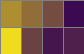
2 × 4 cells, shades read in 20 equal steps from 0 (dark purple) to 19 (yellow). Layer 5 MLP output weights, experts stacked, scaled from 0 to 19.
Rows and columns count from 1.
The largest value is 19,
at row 2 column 1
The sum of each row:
27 27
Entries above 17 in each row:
0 1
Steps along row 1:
down down down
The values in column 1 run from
12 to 19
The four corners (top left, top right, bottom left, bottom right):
12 0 19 2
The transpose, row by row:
12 19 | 9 5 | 6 1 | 0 2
